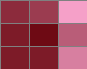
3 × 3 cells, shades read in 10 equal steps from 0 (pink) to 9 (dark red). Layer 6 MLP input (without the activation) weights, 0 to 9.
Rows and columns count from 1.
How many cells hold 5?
0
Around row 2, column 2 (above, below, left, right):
6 8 8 4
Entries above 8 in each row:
0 1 0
